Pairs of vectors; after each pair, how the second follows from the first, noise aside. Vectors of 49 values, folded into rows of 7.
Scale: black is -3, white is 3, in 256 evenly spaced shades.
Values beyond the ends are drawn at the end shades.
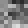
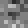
partly zeroed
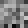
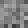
shrunk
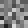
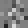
partly zeroed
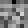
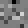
partly zeroed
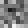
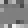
partly zeroed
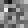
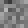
shrunk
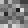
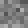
shrunk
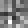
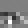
partly zeroed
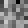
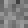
shrunk
